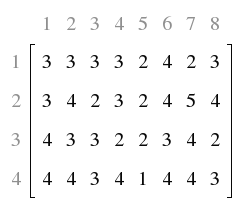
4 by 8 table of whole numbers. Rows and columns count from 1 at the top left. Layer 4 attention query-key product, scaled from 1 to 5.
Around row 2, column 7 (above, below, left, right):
2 4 4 4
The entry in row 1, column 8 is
3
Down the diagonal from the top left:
3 4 3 4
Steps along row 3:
down same down same up up down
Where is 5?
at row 2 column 7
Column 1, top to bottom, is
3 3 4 4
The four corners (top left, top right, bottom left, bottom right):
3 3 4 3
